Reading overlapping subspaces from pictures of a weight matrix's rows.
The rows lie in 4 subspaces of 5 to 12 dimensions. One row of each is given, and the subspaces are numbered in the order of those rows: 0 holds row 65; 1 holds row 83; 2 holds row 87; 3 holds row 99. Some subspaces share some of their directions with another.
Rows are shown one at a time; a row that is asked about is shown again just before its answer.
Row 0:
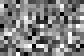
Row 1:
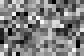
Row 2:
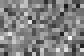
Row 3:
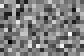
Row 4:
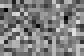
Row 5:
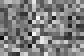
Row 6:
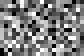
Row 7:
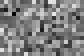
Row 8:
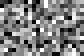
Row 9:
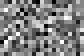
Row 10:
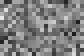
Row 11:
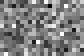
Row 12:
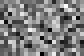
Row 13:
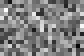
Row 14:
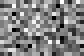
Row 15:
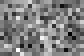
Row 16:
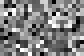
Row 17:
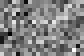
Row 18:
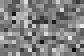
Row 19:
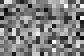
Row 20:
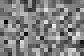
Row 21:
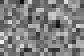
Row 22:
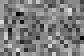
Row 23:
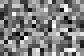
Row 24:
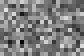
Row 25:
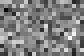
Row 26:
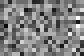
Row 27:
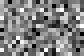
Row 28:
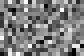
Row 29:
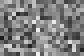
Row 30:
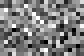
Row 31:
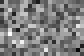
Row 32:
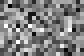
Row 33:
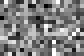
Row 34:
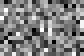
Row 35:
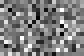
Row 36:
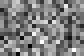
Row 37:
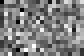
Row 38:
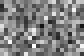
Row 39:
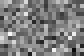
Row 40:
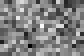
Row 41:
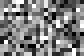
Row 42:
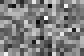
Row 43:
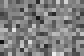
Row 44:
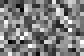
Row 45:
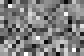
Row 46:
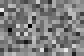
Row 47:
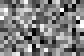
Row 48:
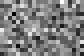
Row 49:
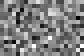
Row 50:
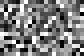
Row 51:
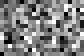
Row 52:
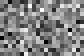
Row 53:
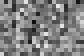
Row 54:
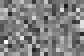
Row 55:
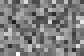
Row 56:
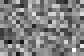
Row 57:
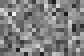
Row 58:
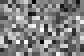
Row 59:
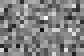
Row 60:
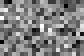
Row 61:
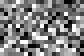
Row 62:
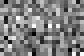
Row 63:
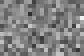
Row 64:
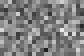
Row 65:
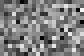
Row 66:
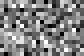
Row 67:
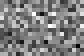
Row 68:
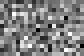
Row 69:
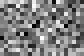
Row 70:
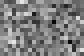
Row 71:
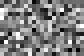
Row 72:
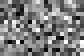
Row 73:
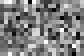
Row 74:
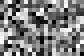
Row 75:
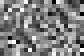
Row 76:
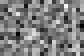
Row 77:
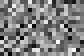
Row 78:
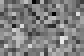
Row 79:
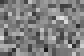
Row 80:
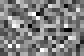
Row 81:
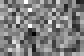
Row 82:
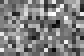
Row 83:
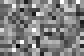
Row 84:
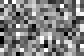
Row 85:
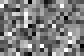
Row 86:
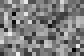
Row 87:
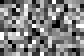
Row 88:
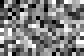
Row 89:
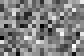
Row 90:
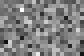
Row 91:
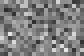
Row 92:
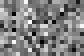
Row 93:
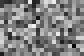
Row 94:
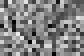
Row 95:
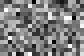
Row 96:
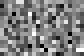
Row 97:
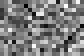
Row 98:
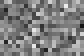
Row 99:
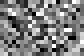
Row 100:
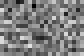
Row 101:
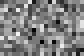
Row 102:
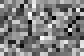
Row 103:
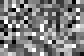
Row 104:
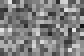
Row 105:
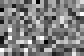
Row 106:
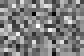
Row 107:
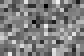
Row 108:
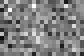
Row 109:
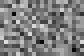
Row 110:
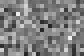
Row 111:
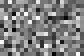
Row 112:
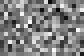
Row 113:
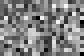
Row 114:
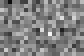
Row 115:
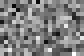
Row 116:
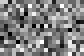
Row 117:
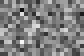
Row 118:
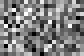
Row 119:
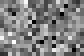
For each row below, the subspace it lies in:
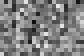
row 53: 1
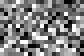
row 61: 2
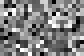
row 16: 2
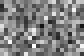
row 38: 0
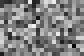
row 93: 0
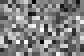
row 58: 2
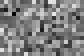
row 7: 2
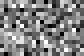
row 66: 3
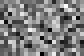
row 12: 2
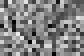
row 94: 1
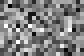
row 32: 2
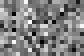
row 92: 1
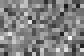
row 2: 3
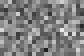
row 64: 2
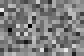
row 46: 2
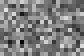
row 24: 2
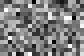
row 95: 0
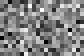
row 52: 2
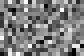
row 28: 0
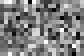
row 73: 0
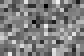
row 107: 1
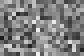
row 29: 0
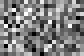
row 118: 2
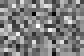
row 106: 1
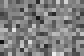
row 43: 1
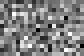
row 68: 0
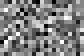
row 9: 1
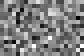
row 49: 2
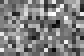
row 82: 2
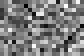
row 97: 3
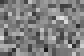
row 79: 0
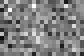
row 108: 2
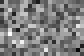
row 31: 2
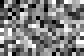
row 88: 2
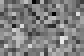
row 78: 1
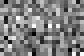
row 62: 2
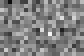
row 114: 0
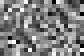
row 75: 2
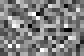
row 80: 3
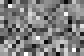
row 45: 2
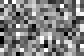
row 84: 2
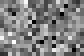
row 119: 3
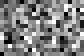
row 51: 0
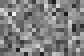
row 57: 2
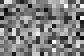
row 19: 0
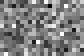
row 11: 3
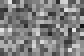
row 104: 3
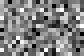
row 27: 2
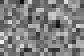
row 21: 2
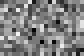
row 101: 2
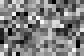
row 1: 2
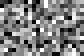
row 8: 0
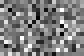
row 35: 2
